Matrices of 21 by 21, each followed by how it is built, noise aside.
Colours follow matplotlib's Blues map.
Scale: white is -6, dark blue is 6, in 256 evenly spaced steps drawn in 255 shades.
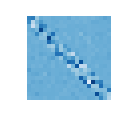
banded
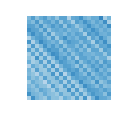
Toeplitz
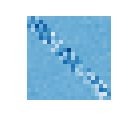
banded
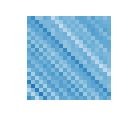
Toeplitz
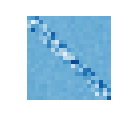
banded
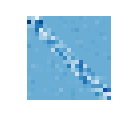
banded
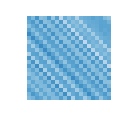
Toeplitz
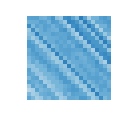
Toeplitz
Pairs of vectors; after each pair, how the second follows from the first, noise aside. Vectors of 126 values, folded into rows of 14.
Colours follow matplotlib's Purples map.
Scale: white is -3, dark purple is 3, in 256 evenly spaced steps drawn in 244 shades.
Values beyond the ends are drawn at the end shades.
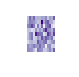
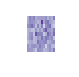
shrunk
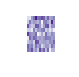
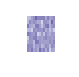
shrunk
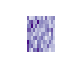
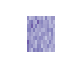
shrunk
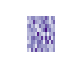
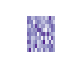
negated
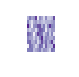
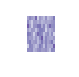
shrunk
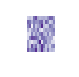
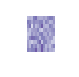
shrunk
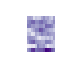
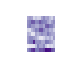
copied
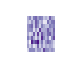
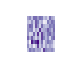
copied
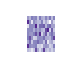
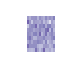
shrunk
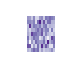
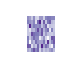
copied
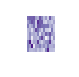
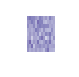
shrunk
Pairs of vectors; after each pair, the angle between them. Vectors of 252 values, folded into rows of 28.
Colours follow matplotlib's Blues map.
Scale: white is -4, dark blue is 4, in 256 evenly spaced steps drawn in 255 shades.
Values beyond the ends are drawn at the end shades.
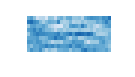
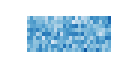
partly aligned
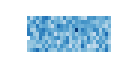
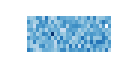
orthogonal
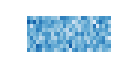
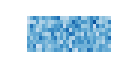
nearly opposite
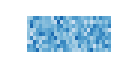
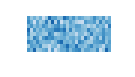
orthogonal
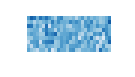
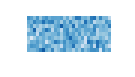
orthogonal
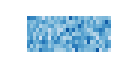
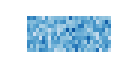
nearly parallel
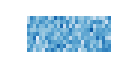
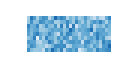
nearly parallel
